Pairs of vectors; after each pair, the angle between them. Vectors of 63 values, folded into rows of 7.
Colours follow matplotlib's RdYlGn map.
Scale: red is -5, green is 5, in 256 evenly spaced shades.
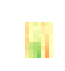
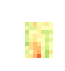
nearly opposite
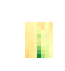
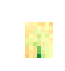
nearly parallel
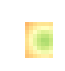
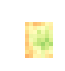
nearly parallel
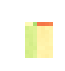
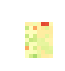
partly aligned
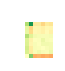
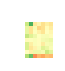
nearly parallel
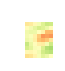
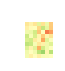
partly aligned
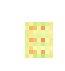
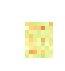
nearly parallel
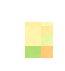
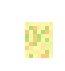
orthogonal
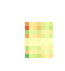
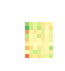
nearly opposite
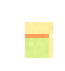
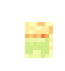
nearly parallel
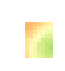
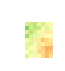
nearly opposite
